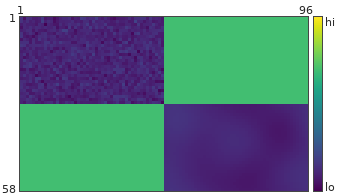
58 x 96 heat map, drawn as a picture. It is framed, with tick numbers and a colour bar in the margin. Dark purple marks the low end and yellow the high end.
It is made of 2 by 2 panels. Panel 1,1: very low, fine-grained, faint in contrast. Panel 1,2: high, flat. Panel 2,1: high, flat. Panel 2,2: very low, smooth, faint in contrast.
